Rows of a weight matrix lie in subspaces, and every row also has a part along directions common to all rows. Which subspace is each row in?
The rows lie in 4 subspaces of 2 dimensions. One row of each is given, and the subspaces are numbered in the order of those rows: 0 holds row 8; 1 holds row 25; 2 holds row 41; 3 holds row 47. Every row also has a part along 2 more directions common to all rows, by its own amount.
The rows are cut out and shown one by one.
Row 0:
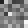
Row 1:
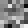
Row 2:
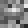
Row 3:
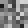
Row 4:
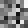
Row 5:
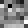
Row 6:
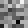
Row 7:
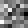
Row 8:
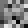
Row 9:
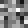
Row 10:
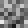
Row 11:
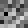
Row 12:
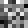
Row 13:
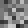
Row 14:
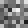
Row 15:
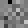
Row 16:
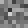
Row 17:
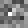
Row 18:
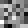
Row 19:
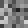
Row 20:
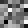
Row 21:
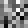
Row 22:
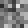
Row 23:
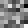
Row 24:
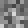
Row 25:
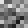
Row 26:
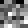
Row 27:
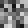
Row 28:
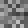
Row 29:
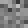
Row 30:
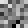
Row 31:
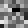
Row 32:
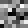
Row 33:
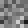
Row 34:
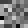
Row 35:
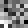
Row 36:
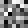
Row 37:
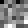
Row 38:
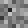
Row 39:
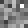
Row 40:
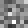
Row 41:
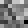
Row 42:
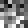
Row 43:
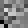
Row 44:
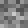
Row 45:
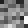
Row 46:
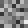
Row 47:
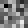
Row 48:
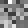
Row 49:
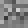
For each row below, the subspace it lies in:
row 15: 3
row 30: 1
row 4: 0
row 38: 2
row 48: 3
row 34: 0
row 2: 0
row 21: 3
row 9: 2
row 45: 2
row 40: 0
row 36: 2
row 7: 2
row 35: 3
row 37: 2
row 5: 2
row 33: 1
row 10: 1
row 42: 1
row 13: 2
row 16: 2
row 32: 1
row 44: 1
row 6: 1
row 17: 2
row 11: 1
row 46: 1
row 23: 0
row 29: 0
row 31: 2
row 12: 3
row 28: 1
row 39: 3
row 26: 2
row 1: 0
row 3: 3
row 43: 3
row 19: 2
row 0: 2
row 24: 1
